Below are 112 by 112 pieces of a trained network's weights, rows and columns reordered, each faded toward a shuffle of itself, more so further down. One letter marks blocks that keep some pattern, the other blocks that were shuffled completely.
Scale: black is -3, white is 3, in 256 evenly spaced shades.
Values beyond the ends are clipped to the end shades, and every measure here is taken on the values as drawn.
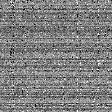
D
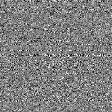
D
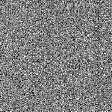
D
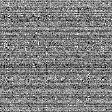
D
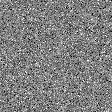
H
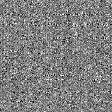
D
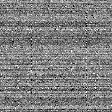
D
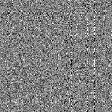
D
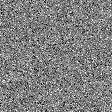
H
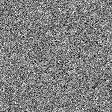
H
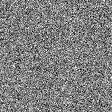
H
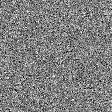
H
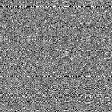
D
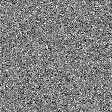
H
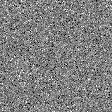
H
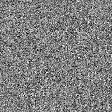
D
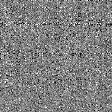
D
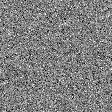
H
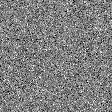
H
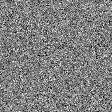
H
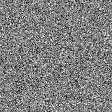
H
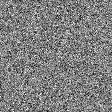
H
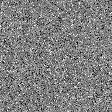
H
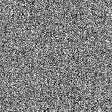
D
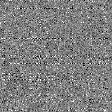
D
